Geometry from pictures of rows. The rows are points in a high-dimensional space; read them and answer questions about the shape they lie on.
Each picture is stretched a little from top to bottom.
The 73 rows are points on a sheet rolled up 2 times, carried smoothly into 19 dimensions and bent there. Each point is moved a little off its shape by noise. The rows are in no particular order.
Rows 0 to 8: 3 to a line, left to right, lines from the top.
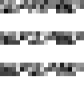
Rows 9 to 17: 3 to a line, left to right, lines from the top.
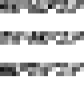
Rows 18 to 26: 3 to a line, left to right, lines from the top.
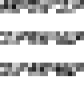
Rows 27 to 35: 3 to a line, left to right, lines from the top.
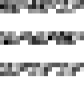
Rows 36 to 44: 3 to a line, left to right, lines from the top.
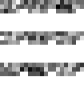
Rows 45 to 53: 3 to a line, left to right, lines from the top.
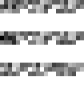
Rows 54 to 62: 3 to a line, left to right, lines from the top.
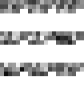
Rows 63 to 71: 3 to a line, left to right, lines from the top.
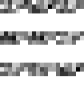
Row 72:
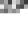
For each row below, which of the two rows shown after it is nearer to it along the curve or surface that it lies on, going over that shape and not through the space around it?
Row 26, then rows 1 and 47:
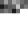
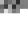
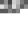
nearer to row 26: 47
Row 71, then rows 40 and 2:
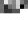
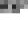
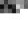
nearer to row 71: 2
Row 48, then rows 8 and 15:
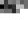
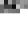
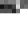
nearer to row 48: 15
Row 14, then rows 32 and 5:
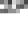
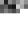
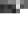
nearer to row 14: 5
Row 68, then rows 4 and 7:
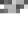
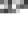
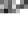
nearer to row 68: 4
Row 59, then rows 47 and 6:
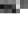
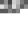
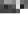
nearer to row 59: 6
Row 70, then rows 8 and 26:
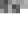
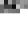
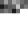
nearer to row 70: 26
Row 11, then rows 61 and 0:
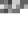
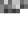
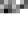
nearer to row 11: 61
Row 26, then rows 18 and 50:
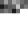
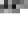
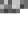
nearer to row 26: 50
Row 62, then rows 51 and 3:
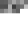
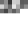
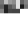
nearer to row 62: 51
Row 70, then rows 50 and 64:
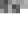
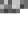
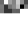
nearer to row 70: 50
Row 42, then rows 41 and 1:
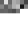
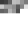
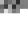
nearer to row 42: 41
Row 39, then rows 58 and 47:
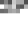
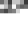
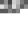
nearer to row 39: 58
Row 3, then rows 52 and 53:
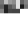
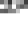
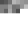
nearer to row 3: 52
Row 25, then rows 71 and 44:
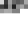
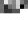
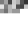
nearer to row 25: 71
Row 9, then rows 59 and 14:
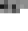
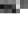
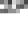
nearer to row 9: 59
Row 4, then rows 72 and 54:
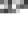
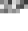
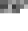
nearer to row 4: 72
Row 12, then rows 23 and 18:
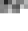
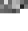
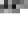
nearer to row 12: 18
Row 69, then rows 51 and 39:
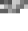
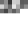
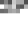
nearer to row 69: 51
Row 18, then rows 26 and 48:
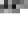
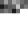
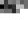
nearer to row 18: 48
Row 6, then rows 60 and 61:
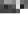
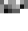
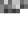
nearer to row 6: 60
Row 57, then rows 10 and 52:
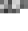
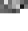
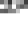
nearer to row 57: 10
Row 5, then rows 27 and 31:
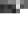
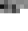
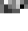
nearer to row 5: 31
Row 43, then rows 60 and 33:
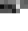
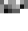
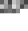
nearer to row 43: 60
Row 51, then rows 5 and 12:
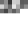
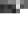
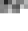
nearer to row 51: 12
